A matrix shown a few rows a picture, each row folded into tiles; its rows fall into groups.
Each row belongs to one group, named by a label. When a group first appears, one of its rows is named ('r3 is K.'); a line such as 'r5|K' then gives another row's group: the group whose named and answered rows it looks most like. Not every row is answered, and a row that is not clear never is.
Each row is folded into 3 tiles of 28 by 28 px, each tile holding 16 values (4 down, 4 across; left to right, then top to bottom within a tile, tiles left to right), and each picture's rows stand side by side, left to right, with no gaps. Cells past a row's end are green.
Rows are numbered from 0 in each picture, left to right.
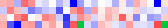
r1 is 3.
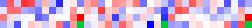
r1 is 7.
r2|3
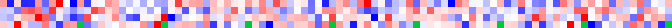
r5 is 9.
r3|3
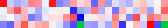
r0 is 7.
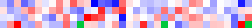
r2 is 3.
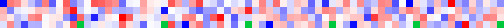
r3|3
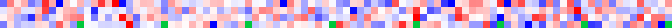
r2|9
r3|9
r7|7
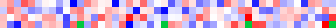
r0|3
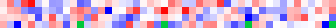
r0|3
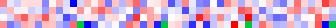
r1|7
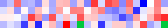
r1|3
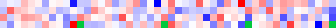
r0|3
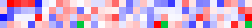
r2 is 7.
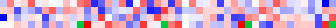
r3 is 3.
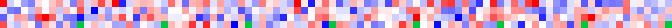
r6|3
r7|9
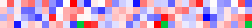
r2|3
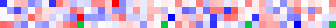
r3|9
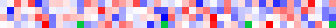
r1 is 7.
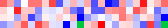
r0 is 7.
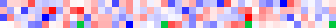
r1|9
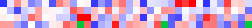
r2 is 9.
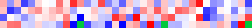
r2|3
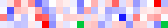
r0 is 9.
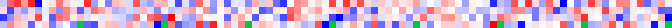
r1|7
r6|3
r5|3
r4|9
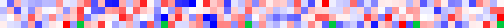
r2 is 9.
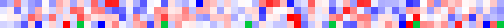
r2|9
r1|3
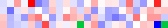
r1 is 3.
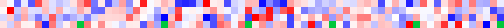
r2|9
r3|9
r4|3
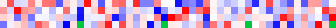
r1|7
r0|7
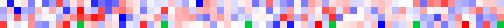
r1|9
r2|9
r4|9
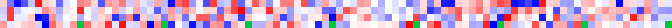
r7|9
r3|7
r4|3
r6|9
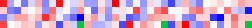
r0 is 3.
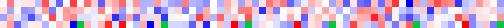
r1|7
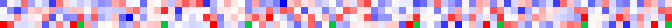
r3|9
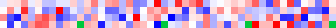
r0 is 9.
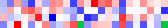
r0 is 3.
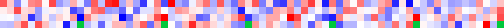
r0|7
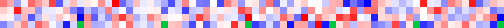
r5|7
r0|7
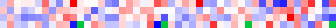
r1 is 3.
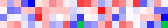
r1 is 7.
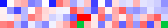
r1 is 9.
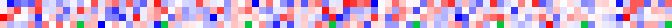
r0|9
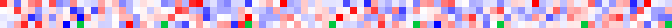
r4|9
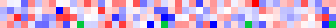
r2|9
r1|7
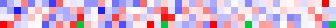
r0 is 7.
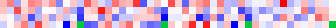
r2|7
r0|7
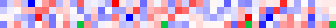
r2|3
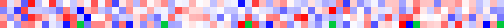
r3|3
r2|3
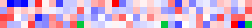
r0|9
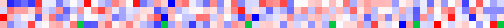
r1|7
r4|7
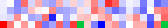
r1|3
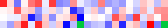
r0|7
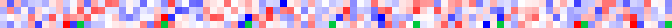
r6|3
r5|7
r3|9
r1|3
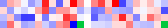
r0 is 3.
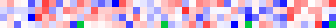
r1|9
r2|7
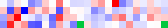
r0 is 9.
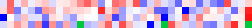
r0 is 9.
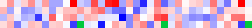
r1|3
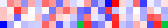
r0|7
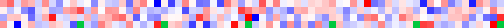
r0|3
